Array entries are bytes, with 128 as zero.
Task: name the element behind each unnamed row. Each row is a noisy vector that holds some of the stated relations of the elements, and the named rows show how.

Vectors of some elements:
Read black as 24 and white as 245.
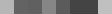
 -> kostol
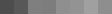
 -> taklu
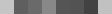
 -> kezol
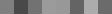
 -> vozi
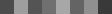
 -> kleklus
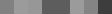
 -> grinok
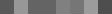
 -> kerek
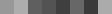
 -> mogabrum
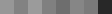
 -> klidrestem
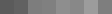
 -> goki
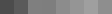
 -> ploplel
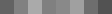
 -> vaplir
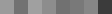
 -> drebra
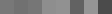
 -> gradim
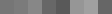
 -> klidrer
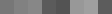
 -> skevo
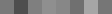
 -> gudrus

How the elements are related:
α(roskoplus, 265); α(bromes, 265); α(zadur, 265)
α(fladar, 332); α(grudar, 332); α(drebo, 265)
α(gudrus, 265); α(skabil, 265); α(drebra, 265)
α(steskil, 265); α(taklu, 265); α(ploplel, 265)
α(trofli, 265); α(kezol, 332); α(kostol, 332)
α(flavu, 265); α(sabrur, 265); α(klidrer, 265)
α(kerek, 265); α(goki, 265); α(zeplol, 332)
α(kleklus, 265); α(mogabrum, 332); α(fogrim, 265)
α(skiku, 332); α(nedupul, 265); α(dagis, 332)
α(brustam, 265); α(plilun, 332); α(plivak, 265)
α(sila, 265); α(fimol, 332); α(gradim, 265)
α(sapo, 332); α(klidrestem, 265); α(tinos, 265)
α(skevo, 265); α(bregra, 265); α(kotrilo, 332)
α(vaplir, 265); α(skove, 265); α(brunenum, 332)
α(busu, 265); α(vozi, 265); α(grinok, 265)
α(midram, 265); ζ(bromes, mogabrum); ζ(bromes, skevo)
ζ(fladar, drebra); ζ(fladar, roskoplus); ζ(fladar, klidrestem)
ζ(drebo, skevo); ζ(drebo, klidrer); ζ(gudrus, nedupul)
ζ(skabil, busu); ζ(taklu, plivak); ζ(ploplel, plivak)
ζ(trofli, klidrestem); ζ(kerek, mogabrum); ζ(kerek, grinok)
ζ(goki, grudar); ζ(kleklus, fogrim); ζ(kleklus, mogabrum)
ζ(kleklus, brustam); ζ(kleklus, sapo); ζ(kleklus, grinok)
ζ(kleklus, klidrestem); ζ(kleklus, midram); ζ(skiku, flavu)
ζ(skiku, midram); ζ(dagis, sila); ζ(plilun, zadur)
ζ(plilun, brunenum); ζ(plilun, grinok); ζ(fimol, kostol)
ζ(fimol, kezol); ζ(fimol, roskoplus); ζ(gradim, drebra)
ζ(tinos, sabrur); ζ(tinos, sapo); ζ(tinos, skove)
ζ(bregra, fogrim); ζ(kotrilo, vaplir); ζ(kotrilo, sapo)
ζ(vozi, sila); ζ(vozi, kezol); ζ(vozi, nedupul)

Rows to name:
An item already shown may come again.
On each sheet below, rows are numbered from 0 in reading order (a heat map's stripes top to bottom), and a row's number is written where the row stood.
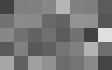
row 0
tinos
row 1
zadur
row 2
grudar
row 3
drebo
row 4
roskoplus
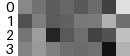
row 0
grudar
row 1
drebo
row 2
plilun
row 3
sapo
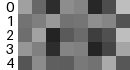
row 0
fimol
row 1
flavu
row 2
plilun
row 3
fladar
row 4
bromes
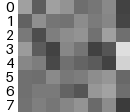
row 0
roskoplus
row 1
bregra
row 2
gudrus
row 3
dagis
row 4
zeplol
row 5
steskil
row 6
klidrer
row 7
trofli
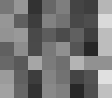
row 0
skiku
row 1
dagis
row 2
brunenum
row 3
kotrilo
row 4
plivak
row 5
dagis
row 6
fimol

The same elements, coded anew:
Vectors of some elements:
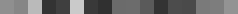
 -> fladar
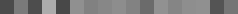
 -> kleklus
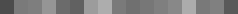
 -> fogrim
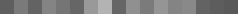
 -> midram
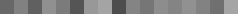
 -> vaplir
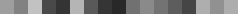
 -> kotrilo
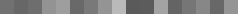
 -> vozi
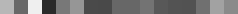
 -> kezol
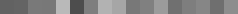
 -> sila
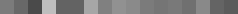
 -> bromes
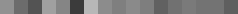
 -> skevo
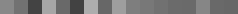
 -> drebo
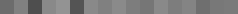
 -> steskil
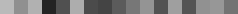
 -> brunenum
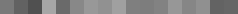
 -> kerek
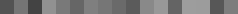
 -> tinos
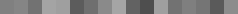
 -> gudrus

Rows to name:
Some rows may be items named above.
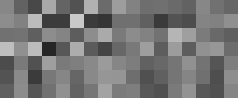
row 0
drebo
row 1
fladar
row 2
grinok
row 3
brunenum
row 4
trofli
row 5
gradim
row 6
drebra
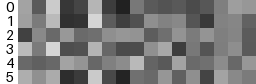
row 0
fimol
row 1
skiku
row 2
bregra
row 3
mogabrum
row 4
vozi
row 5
plilun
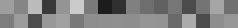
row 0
grudar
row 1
busu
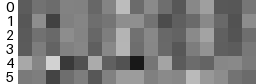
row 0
klidrestem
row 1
gradim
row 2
klidrestem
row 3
klidrestem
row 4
sapo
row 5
zadur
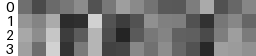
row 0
roskoplus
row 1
skiku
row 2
zeplol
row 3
dagis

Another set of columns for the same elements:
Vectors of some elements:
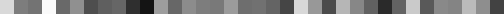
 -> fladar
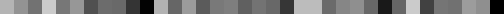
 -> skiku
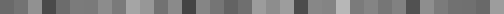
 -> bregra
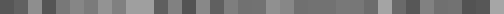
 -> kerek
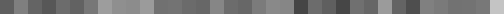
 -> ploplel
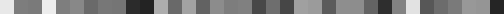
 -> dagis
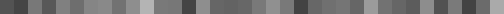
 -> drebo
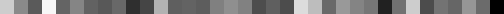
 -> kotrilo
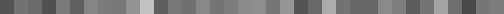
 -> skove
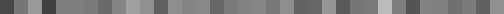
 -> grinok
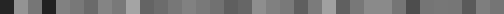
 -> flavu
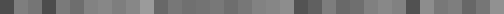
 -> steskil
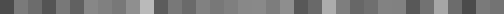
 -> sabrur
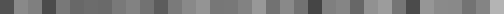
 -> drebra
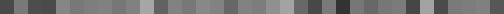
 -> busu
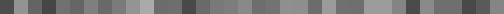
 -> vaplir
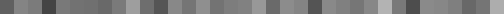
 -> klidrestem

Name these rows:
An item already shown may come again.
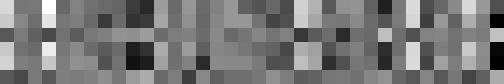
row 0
fimol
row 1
sapo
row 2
plivak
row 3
zeplol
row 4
grudar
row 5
bromes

